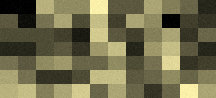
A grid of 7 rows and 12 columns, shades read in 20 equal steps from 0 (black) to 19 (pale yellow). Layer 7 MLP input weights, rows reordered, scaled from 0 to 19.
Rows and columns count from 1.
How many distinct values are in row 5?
9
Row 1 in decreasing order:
19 14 13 11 11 10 8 7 7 3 0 0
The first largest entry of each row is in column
6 6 6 7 10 6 11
